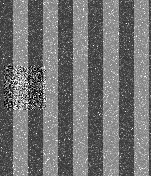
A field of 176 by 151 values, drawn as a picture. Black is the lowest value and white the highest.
There is no overall slope. Stripes running up and down repeat 5 times from left to right. The middle left is the roughest part. In the middle left lies a patch that is rougher than the rest.
